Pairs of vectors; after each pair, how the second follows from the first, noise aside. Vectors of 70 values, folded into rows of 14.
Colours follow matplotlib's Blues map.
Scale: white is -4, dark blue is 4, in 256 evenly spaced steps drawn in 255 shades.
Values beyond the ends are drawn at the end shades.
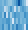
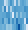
wrapped around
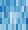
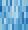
reversed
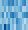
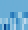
partly zeroed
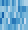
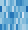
wrapped around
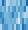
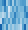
reversed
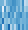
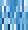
scaled up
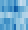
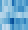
reversed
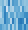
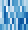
scaled up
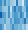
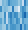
wrapped around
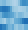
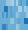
partly zeroed
